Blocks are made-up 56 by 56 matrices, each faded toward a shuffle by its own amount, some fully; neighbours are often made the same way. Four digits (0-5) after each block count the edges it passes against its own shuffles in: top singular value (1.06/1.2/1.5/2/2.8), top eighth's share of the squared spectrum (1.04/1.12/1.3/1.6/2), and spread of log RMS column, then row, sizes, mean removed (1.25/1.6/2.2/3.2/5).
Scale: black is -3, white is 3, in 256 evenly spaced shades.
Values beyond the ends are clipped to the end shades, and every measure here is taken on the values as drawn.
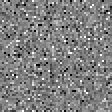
0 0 0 0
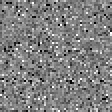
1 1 0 1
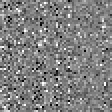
1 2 3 0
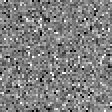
0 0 0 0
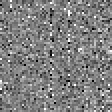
1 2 2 0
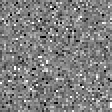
0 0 0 0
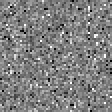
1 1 1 0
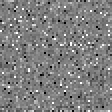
1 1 0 0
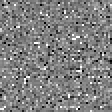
3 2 0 1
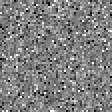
0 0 0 0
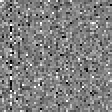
2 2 2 0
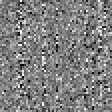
1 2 3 0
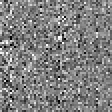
1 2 3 0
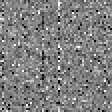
2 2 2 0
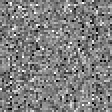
1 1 2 0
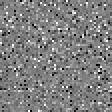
2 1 0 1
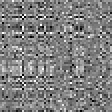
5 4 3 3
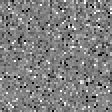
0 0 0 0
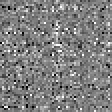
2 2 2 3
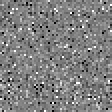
0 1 0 1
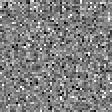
2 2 0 0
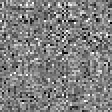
4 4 2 2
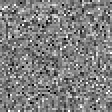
2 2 0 0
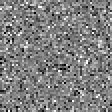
2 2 0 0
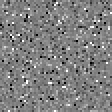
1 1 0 0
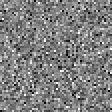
1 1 0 0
